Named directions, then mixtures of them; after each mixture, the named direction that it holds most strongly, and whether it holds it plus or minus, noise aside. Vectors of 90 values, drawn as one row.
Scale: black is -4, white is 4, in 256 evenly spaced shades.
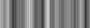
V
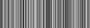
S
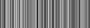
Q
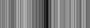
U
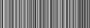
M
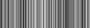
S, plus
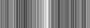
U, minus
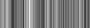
V, plus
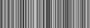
S, plus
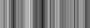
V, plus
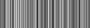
Q, plus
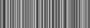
Q, plus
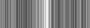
U, minus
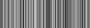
S, plus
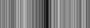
U, plus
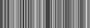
S, plus
